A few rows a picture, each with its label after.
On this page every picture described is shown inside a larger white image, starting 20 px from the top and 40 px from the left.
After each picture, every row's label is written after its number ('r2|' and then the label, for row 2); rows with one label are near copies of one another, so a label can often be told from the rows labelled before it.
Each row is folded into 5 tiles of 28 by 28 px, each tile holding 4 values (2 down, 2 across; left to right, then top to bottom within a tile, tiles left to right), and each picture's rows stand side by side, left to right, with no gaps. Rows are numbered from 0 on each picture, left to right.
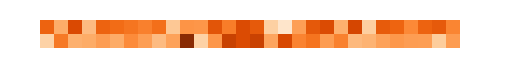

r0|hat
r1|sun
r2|hat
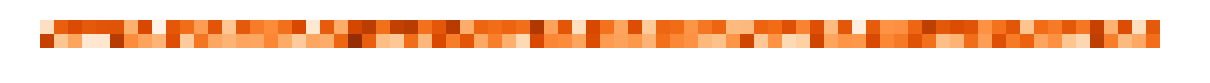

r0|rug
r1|hat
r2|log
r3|rug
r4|hat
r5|rug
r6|log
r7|rug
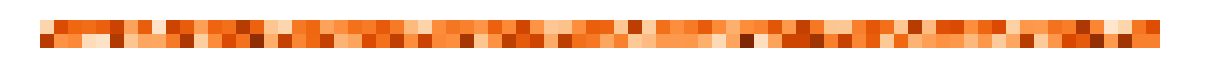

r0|rug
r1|sun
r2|sun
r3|sun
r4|hat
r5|sun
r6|hat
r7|sun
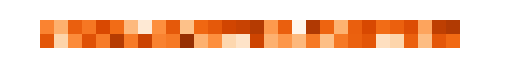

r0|sun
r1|rug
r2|log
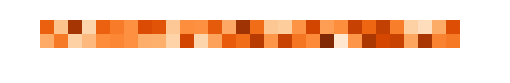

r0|hat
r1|sun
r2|sun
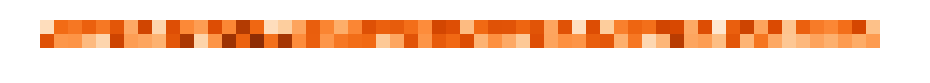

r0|rug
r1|sun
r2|log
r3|rug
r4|rug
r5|hat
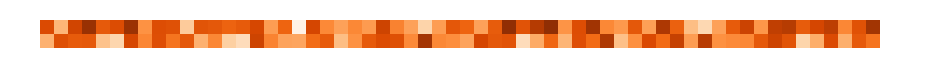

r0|log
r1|rug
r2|sun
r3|log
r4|sun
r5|log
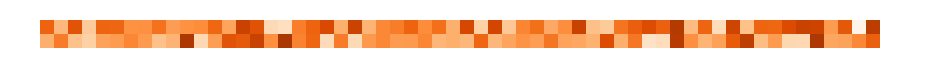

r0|hat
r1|sun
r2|hat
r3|hat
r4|rug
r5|rug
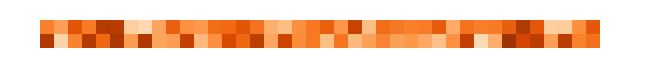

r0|sun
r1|sun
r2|hat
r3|sun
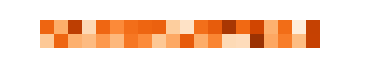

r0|hat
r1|rug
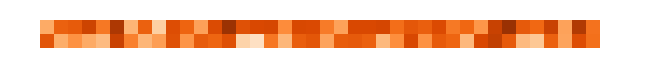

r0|rug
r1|log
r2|log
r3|log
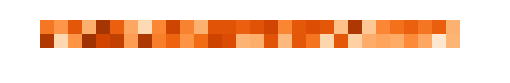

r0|sun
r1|log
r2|hat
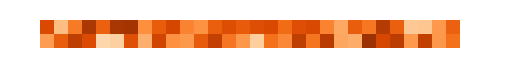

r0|log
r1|log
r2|sun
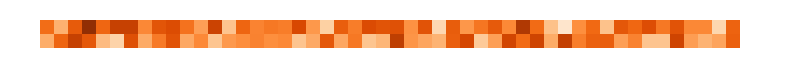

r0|log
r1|hat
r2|rug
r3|sun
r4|rug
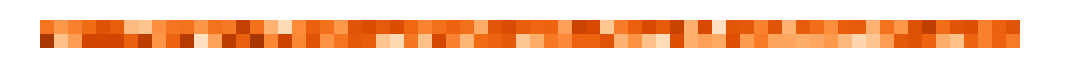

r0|sun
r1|sun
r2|log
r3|log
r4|rug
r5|hat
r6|log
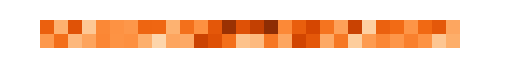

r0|hat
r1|log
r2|hat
